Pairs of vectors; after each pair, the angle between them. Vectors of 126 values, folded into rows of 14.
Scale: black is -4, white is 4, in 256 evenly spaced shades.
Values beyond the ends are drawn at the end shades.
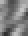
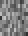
orthogonal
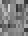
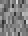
orthogonal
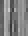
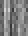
nearly parallel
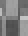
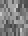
partly aligned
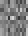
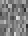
partly opposed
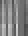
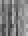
nearly opposite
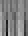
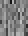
partly aligned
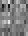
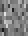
partly aligned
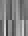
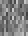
partly aligned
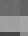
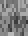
partly opposed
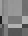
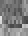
nearly opposite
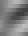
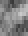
nearly opposite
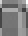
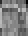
nearly opposite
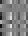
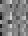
nearly parallel
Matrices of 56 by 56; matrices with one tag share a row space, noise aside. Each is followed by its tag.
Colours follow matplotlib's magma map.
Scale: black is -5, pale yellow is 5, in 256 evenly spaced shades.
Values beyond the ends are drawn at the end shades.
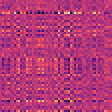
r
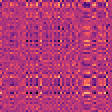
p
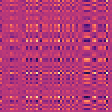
p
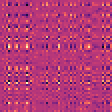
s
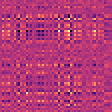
r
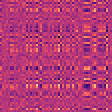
p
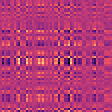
r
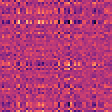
r
